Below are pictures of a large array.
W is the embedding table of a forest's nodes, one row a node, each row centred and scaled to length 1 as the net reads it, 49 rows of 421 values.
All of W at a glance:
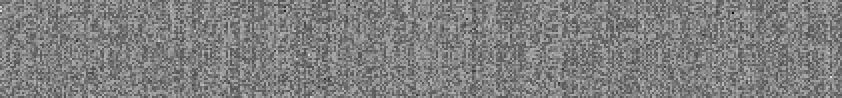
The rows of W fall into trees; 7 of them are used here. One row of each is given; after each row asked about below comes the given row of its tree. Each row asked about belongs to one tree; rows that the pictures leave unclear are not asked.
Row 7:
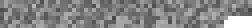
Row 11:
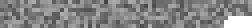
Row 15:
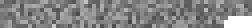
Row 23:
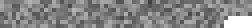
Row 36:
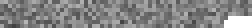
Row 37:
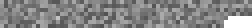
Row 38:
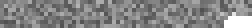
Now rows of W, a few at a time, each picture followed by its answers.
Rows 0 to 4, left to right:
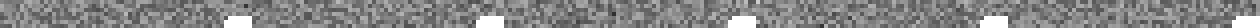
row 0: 23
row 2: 38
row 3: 23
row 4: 11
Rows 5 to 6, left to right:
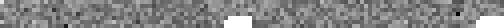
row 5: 23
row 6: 38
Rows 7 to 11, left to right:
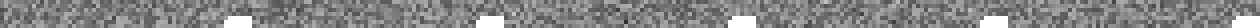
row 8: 7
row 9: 23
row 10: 37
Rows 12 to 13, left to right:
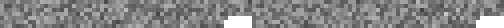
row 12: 15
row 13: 15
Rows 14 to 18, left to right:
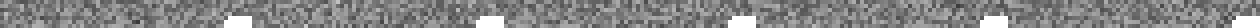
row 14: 7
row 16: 11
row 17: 7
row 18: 7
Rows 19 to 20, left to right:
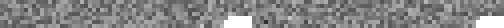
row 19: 36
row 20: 37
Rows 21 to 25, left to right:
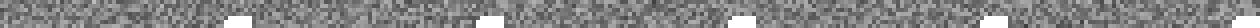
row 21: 7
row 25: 38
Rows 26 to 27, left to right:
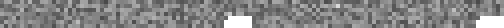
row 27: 11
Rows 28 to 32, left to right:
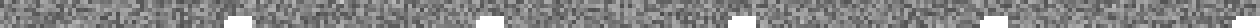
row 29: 37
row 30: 11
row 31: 15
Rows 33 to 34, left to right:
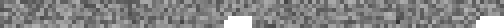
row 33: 7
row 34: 38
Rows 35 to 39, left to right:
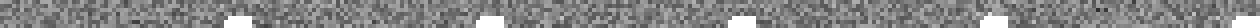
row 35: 11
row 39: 36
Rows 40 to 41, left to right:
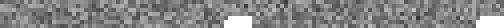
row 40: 23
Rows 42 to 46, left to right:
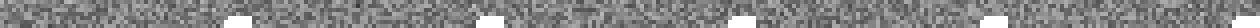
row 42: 37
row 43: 11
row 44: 11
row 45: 38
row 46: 15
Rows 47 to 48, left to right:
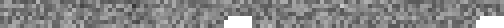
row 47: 7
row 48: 11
